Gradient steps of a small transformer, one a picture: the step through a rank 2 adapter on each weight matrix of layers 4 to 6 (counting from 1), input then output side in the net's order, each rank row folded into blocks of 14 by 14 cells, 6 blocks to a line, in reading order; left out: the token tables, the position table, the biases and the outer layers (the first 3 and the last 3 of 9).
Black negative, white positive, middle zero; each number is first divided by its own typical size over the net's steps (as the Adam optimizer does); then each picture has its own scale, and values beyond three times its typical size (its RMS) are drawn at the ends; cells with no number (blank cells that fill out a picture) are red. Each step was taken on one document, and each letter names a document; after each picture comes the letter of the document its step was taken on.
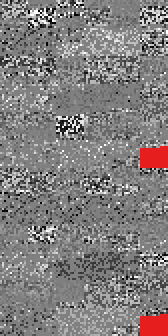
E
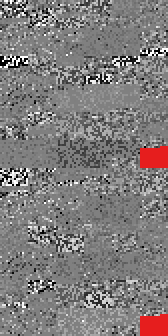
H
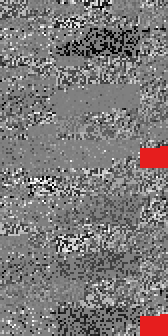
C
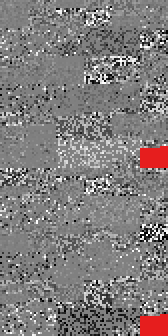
H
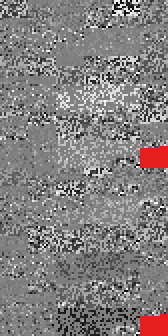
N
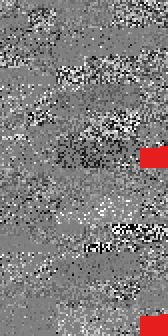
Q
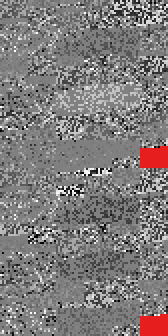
N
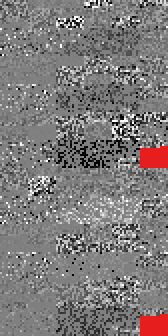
Q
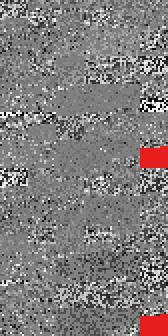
E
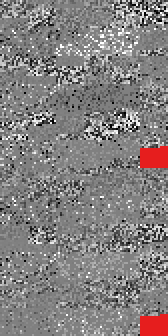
Q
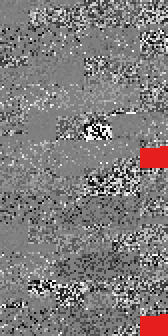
E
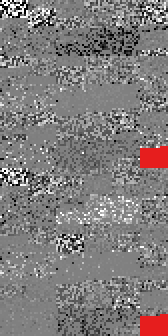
Q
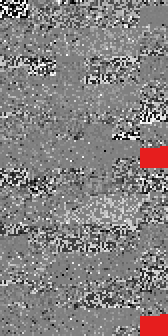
N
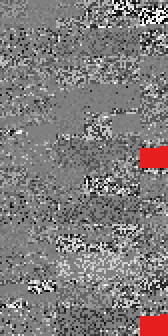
E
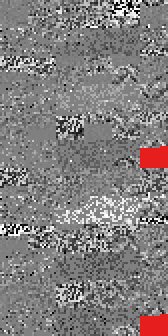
N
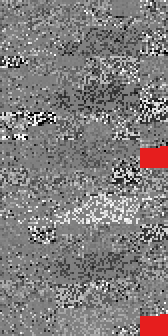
H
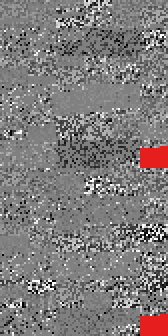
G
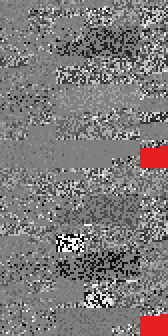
C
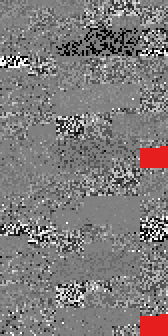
H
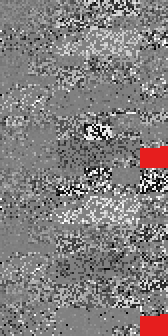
E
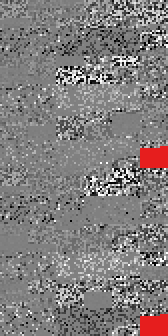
G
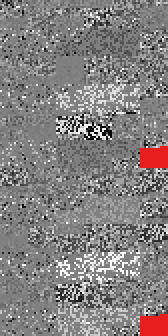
C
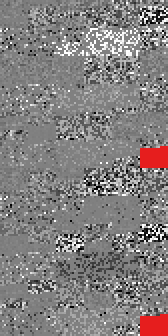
G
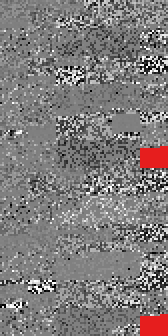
E
